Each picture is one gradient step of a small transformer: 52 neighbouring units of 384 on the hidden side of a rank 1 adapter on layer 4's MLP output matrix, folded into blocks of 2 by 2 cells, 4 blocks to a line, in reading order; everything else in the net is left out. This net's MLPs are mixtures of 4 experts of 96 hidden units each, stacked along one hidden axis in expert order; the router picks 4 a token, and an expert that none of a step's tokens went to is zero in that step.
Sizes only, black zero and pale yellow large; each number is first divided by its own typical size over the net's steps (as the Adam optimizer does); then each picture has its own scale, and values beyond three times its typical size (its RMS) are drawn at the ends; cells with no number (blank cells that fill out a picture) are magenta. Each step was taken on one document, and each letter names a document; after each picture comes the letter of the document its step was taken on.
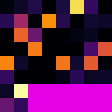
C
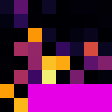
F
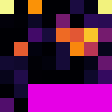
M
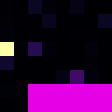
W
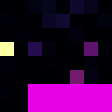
W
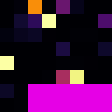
W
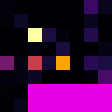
F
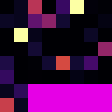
C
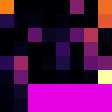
M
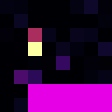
F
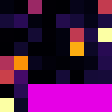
M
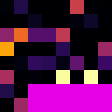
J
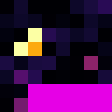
F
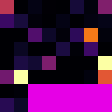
M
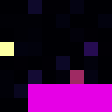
W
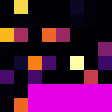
J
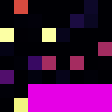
J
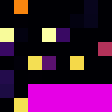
J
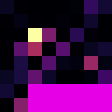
F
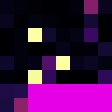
F
